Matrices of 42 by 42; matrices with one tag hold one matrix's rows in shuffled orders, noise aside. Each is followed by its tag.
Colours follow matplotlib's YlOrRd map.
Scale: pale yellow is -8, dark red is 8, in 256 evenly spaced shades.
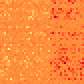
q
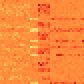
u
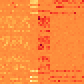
u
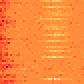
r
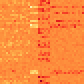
u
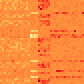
u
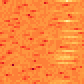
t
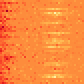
r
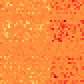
q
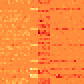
u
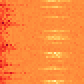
r
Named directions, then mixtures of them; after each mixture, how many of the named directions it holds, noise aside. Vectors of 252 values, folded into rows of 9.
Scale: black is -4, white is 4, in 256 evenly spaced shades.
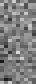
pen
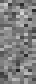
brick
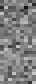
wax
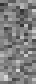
two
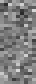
one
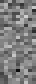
one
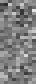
one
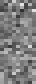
three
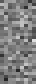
three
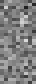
two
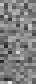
one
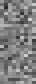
two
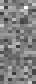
one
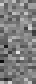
one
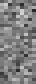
one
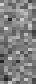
two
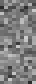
one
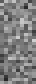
three
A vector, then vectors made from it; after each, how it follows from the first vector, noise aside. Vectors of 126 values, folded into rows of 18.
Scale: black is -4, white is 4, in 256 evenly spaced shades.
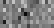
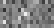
negated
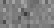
shrunk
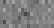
shrunk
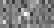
negated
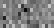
wrapped around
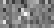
negated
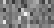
negated
